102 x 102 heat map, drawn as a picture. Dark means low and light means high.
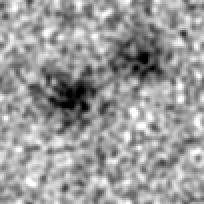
Ninth with the highest average: bottom left. Lone odd cells: none. Average level on the scale: 60%. Mirror symmetry: none. Grain: blotchy. Ninth with the lowest average: centre. Odd rows or columns: none. Dips: two.
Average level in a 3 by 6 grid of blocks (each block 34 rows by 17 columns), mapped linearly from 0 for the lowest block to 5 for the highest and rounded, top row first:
4 4 4 2 1 4 / 4 1 0 3 4 4 / 5 5 4 4 4 4
